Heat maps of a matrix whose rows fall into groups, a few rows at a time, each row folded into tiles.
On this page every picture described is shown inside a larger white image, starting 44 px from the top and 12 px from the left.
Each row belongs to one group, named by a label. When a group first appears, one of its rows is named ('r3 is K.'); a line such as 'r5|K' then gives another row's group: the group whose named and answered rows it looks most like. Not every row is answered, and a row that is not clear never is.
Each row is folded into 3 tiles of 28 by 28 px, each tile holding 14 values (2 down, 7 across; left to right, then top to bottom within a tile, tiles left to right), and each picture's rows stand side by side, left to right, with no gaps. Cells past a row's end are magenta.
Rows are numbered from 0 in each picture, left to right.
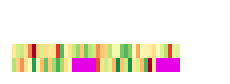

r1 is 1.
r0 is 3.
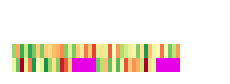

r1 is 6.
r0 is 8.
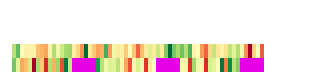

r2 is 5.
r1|6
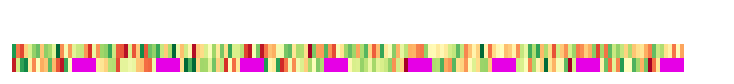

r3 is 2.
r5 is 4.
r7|8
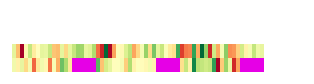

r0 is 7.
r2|1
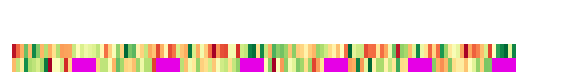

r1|4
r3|8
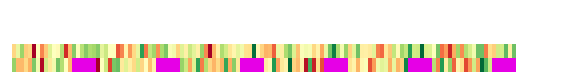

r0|3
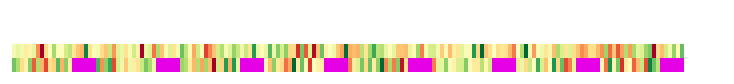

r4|1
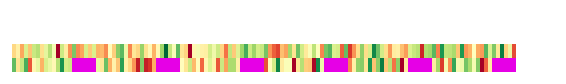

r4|1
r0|2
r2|7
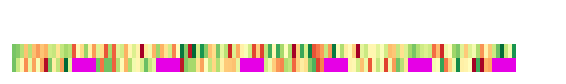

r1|2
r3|3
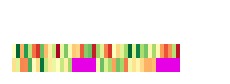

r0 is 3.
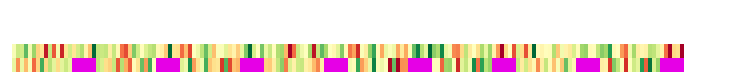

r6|7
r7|5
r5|5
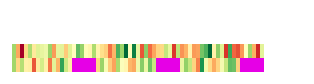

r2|4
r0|7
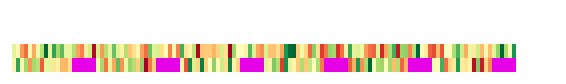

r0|6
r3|4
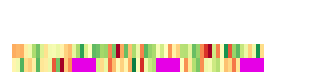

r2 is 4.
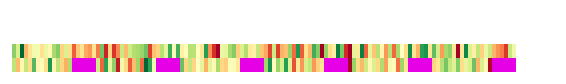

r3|6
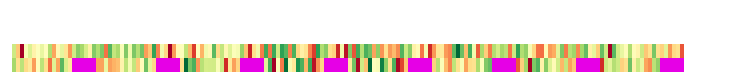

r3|8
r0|7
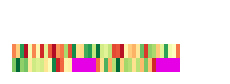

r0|6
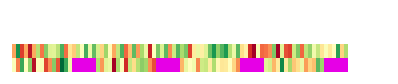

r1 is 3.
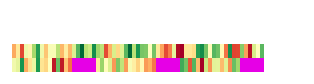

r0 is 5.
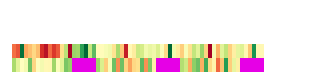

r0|6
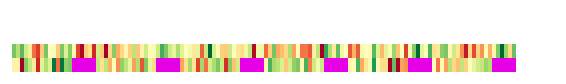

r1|7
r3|6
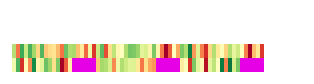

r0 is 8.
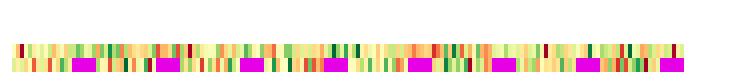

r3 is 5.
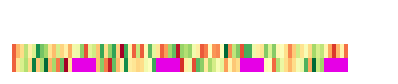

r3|5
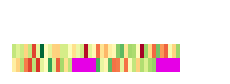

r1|2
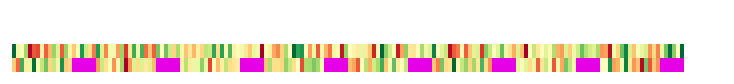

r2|6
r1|3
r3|4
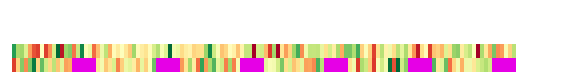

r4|5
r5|2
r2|1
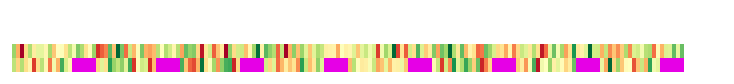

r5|8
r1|1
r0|7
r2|3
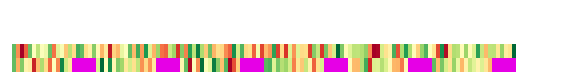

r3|6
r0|7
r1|6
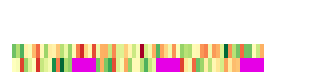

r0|5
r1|2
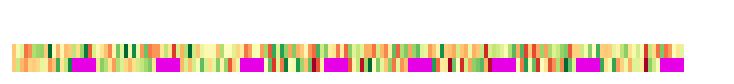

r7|2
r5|3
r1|4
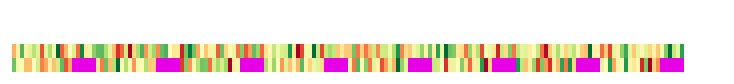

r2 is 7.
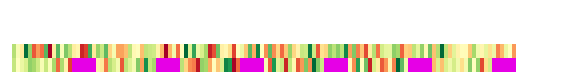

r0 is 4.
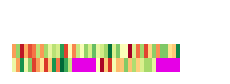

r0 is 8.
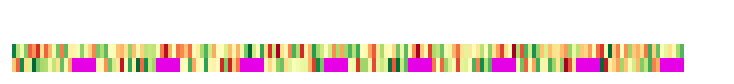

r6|8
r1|5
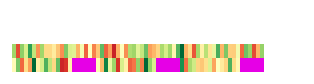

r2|7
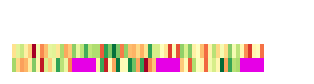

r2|5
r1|8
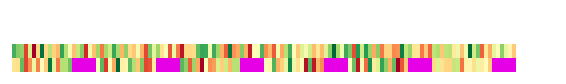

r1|8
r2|2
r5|3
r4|8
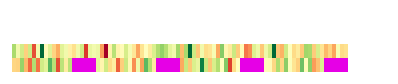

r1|7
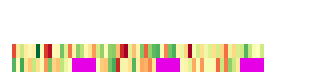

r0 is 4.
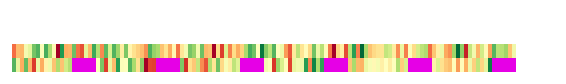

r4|3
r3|5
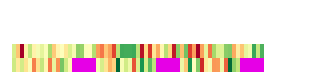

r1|4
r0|7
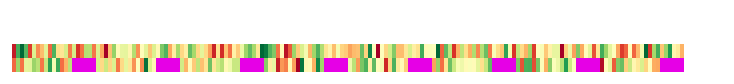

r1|7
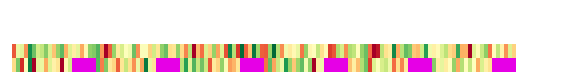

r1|7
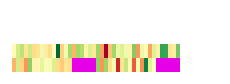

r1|7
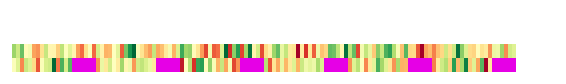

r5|1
